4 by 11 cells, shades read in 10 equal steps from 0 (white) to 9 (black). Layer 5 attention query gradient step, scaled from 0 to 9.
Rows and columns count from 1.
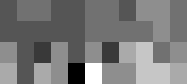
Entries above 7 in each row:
0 0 0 1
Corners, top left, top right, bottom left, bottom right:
6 5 3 3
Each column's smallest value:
3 5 3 4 6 0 4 3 2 2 3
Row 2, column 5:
6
